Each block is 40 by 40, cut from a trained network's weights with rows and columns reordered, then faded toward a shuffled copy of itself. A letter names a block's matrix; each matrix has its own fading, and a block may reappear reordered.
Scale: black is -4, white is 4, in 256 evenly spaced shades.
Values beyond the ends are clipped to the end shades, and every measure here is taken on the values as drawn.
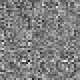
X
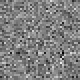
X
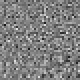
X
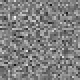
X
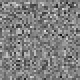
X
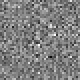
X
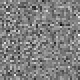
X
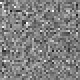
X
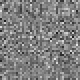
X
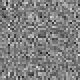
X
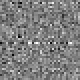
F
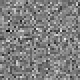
X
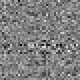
F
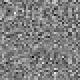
X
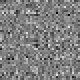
F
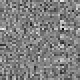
X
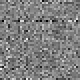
F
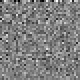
F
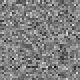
X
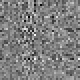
F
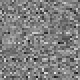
F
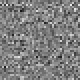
F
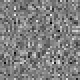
F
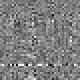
F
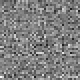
F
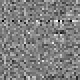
F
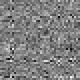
F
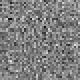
X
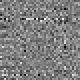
F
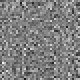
X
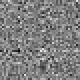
X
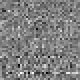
F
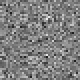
X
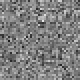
X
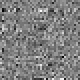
F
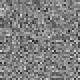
X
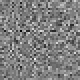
X
